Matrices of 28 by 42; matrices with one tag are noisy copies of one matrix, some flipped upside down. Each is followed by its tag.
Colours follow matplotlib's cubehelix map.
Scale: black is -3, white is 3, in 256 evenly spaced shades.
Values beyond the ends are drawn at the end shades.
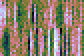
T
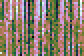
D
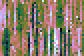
T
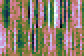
T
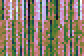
D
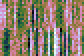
T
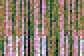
D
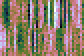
T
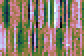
T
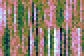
T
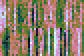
T
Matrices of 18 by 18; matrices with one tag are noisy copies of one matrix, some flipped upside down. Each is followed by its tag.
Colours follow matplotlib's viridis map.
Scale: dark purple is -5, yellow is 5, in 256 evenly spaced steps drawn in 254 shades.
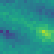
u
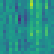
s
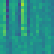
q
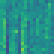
q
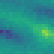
u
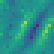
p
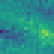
u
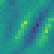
p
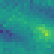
u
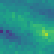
u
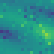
u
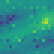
u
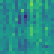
s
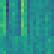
q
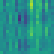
s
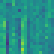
q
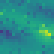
u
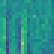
q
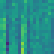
q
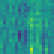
s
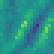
p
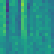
q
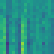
q
